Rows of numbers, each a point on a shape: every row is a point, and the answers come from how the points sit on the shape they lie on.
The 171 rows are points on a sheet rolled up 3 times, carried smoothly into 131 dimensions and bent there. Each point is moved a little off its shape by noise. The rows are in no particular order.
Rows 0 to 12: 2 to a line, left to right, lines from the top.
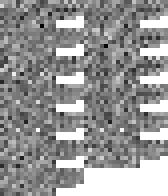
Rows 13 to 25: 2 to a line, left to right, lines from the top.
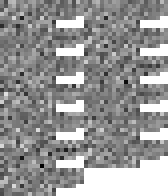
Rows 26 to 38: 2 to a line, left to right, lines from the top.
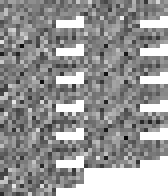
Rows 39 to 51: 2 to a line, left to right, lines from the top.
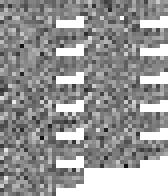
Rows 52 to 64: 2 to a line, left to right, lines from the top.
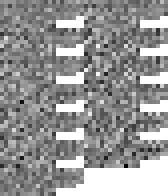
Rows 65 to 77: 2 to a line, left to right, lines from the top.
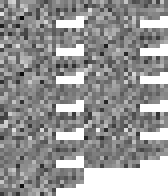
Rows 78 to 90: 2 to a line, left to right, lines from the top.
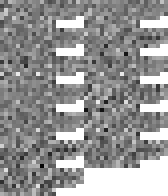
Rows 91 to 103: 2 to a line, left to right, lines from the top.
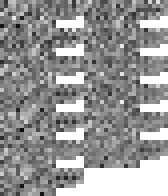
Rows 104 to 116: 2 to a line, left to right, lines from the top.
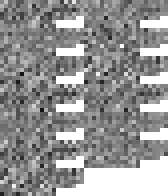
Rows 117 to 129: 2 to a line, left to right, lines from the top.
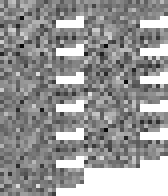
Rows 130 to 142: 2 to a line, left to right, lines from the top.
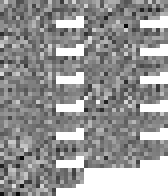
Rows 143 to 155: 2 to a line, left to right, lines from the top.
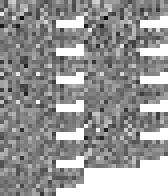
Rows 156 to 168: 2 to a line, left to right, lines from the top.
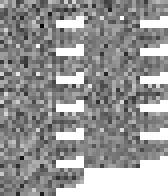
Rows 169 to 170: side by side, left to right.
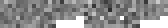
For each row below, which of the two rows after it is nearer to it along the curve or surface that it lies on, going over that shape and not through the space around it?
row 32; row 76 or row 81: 81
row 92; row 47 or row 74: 47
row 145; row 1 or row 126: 1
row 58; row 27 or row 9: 27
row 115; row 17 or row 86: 17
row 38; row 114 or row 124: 124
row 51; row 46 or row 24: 46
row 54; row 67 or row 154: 67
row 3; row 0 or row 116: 0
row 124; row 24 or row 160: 160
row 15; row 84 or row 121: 121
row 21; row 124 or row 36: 36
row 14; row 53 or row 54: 53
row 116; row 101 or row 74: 74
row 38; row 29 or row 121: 29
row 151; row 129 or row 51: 129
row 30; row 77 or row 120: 77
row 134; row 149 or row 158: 149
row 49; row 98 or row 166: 98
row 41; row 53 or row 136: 53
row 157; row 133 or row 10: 133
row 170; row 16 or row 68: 68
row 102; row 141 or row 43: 43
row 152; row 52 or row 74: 74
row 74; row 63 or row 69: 69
